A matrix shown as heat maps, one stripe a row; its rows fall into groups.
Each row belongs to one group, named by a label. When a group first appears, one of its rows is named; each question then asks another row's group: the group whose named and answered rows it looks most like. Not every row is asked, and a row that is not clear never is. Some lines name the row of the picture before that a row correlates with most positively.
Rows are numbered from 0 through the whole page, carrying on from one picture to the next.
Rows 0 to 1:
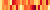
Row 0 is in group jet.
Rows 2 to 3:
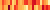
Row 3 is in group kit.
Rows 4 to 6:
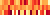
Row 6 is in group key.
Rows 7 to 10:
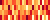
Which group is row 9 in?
key
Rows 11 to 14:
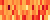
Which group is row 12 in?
kit
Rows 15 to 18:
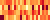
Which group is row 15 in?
key
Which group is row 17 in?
kit
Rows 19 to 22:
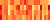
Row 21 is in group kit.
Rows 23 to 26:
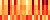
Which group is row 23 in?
kit
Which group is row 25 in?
kit
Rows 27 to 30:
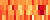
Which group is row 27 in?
kit
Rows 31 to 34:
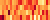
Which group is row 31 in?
key
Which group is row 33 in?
kit
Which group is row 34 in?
jet
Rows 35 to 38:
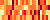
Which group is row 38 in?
kit
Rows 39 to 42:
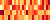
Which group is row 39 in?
key
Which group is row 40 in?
jet
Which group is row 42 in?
kit
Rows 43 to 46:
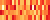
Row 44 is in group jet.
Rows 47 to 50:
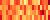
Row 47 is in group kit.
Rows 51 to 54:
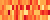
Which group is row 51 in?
key
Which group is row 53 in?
kit
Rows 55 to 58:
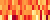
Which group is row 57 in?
jet
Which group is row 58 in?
jet
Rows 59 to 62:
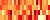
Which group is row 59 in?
key
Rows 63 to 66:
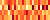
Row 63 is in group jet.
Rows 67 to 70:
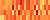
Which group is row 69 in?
key
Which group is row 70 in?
jet
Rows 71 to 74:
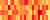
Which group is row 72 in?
kit
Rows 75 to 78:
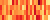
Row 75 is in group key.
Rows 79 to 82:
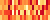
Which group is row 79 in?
key
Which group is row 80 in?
kit
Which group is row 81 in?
key
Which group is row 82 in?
kit
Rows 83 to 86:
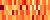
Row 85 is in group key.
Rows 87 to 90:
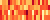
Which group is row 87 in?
kit
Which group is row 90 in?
jet
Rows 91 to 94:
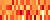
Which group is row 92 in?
key
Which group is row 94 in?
jet
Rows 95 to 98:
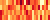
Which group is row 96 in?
kit
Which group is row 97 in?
jet
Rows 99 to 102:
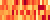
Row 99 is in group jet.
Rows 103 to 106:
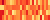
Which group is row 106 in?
jet
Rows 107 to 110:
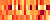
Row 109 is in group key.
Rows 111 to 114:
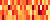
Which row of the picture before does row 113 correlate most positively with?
110
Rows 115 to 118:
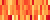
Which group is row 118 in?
key
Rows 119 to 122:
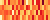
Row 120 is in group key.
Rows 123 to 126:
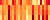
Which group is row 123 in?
jet
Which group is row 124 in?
kit
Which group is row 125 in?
kit
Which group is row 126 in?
kit
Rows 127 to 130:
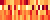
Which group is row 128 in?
kit
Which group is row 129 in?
key
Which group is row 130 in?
key
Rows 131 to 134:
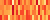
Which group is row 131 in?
key
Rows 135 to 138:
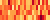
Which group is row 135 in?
kit
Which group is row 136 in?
key
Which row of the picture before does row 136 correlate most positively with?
131
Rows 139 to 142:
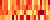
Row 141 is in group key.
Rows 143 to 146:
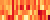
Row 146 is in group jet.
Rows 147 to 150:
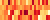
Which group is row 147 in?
kit
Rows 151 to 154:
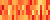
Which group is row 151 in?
key
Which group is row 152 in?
jet
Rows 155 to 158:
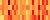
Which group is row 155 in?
kit
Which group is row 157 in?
kit
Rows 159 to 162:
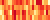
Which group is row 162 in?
jet
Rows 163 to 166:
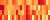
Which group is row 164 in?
jet
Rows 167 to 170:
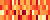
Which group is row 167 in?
key
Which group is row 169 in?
jet
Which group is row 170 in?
key
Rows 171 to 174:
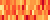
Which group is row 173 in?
jet
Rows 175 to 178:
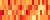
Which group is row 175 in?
kit
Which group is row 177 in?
jet
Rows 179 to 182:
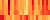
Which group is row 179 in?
kit
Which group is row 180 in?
kit
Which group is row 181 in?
kit
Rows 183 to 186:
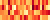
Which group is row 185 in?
kit
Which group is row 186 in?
kit
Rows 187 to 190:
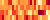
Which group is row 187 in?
key
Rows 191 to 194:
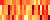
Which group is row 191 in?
jet
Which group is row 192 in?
kit
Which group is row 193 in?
kit
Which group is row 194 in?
jet
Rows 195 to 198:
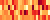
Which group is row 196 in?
kit
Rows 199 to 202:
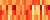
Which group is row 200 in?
jet
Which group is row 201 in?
jet
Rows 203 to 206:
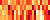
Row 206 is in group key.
